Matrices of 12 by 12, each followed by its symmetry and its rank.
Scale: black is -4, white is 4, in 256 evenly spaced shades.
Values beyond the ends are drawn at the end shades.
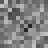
symmetric, full rank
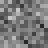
symmetric, full rank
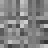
neither, rank two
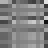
neither, rank one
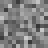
antisymmetric, full rank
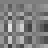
neither, rank one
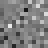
antisymmetric, full rank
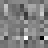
neither, rank two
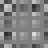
symmetric, rank one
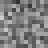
antisymmetric, full rank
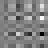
neither, rank one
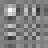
symmetric, rank one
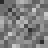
symmetric, full rank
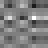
neither, rank one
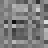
neither, rank two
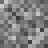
symmetric, full rank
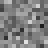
antisymmetric, full rank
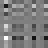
neither, rank one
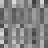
neither, rank two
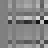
neither, rank one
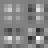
symmetric, rank one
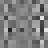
neither, rank two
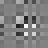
symmetric, rank one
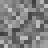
symmetric, full rank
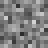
antisymmetric, full rank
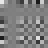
symmetric, rank one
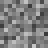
antisymmetric, full rank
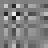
symmetric, rank one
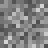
symmetric, full rank
